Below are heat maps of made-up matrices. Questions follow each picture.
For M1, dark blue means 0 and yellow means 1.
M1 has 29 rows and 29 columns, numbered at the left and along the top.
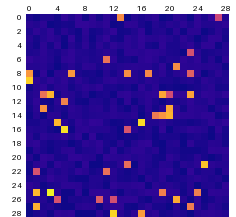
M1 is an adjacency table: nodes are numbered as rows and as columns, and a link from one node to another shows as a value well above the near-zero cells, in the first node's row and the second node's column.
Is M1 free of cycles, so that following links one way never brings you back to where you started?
yes
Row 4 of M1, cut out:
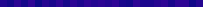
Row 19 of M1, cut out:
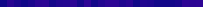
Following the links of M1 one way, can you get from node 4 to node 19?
no
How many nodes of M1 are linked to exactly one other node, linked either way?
6
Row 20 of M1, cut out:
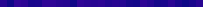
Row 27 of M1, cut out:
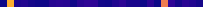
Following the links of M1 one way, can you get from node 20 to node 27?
no
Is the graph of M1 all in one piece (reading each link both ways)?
yes
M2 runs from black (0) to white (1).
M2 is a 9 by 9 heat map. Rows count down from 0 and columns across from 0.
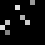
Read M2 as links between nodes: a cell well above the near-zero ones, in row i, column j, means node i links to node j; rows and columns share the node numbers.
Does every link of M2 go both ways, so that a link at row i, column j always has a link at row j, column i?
no
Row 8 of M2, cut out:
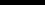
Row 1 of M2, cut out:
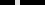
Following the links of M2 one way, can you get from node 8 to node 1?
no
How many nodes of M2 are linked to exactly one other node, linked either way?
0
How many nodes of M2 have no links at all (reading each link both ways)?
3
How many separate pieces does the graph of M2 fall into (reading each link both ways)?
4
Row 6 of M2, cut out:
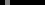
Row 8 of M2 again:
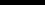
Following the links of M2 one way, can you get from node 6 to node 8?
no
